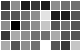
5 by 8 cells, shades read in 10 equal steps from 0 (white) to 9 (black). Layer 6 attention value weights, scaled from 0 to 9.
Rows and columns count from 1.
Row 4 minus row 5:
4 -3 0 0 5 -3 -1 4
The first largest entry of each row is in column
3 6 2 1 7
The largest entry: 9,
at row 3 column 2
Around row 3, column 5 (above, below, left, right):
1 5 4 6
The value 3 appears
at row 4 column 2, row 4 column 6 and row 5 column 1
